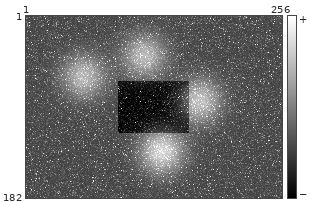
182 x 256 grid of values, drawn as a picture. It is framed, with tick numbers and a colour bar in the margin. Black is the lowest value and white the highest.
Slope: none. Bumps: four. Odd patch: lower, in the centre. Histogram: skewed, a long tail of high values. Ninth with the lowest average: centre.
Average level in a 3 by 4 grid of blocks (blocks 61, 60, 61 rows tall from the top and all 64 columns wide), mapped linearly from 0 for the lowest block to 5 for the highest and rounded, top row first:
3 5 3 2
3 0 3 2
2 3 5 2
